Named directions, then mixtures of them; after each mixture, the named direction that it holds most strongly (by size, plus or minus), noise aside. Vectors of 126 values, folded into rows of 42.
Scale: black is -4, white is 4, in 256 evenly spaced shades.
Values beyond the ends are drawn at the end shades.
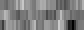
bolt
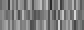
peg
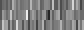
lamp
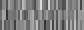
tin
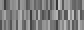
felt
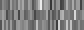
peg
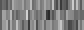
lamp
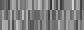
peg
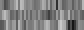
bolt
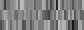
felt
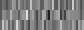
lamp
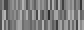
felt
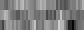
bolt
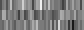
tin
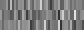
peg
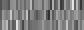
lamp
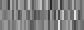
peg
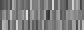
lamp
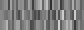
peg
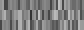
felt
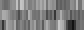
bolt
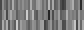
lamp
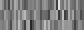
felt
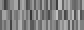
felt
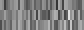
felt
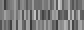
felt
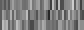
lamp
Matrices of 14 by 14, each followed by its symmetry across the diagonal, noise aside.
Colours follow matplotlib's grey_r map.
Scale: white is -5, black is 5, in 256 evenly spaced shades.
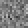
neither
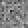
symmetric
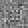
antisymmetric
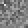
symmetric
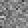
neither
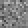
antisymmetric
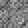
symmetric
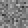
neither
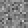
neither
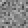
symmetric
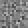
antisymmetric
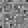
symmetric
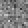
antisymmetric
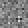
antisymmetric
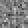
antisymmetric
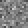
neither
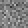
antisymmetric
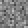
neither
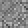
symmetric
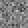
neither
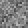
symmetric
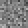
antisymmetric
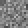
symmetric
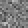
neither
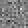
antisymmetric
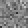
neither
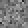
symmetric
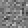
neither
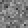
symmetric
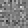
antisymmetric
